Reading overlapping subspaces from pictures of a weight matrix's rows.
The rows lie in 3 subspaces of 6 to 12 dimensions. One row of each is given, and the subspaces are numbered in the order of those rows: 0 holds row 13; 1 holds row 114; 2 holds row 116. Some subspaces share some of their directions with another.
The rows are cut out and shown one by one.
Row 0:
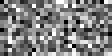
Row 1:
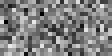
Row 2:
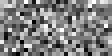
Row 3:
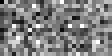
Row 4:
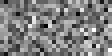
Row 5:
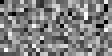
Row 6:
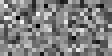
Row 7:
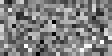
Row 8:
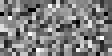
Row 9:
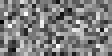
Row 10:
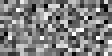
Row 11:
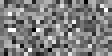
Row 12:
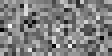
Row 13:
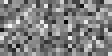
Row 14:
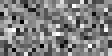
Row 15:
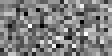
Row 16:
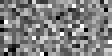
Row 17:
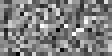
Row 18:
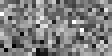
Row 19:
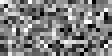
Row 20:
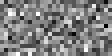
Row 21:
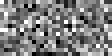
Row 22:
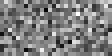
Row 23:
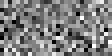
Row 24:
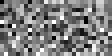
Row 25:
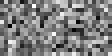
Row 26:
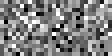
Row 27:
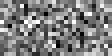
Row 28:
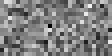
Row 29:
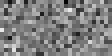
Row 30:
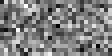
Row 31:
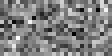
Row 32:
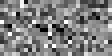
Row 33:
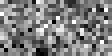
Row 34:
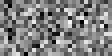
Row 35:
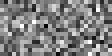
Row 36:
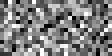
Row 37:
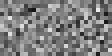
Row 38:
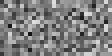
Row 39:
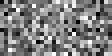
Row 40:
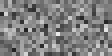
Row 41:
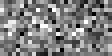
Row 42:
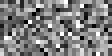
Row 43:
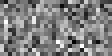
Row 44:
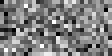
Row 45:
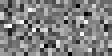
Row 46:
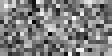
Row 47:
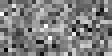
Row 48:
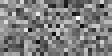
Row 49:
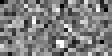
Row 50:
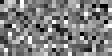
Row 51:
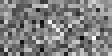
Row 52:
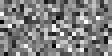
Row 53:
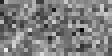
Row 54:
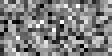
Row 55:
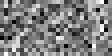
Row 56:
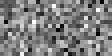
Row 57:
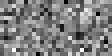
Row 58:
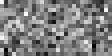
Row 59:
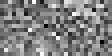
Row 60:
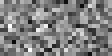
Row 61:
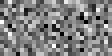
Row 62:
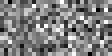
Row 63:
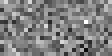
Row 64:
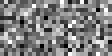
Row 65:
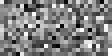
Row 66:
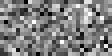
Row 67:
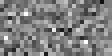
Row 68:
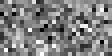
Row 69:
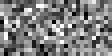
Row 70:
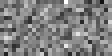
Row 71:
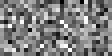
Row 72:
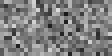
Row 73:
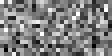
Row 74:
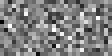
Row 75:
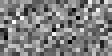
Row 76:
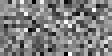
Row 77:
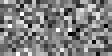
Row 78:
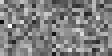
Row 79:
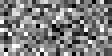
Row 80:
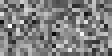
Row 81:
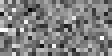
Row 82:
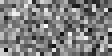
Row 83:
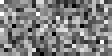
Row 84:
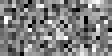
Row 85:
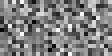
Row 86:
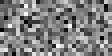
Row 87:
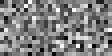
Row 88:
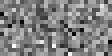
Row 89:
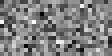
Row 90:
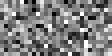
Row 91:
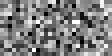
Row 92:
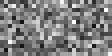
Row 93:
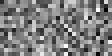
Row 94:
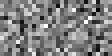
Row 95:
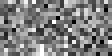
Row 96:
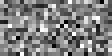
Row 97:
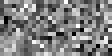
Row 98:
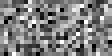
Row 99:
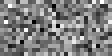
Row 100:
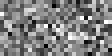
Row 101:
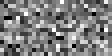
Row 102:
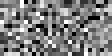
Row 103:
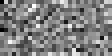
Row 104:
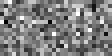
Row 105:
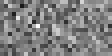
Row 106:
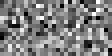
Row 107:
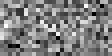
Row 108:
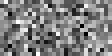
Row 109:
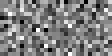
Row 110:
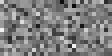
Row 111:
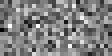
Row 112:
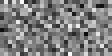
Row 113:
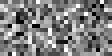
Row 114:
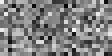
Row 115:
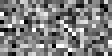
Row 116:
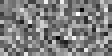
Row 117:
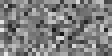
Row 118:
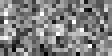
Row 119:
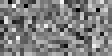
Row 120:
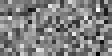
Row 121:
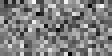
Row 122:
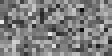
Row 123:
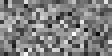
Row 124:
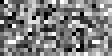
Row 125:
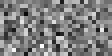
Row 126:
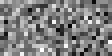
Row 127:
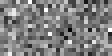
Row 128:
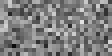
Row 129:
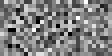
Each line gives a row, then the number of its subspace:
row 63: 2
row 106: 0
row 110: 1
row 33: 1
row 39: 1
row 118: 2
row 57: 2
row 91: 1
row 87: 2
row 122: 0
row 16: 2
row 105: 0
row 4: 2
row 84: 2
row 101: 0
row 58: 2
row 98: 2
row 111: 1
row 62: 1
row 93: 1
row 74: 2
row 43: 2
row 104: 2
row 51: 2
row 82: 2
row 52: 2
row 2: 0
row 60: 0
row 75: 0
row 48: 0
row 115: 1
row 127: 2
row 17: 0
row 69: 2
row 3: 2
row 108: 0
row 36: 0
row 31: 2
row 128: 0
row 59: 0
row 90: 0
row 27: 1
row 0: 1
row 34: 2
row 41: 0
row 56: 0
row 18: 1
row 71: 2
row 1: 0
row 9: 1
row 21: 1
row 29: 2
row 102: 0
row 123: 0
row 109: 0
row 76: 0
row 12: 2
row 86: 2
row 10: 0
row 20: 0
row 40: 1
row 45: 0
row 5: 2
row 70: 2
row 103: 1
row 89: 2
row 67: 2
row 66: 2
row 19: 2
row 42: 0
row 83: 1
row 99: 0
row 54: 2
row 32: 0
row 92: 1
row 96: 0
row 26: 0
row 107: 0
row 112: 0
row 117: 2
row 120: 1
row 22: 2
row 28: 0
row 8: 1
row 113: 0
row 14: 1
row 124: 1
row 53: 1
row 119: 2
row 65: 0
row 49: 2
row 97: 2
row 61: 2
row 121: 0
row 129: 0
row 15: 2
